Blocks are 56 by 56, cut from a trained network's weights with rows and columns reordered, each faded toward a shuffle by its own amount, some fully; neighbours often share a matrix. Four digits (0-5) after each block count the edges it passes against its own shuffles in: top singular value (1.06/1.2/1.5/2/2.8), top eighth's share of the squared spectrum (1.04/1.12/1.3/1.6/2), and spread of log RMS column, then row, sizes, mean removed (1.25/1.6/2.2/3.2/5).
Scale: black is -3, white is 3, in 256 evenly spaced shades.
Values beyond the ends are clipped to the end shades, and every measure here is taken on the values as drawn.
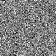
2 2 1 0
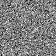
0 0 0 0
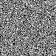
0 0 0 0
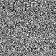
3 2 1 0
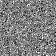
0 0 0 0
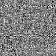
3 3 1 2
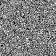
1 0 0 0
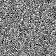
0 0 0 0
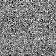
1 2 1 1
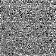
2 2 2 0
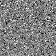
0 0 0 0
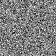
2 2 0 0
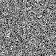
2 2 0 0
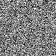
1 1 0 0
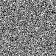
1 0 0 0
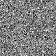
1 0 0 0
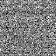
2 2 2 0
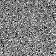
1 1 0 0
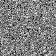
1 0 0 0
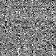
2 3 2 0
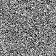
1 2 0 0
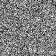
1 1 0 0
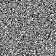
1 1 0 0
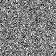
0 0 0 0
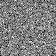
1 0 0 0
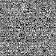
2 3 2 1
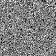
1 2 1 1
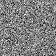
1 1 0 0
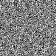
1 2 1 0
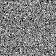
0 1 0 0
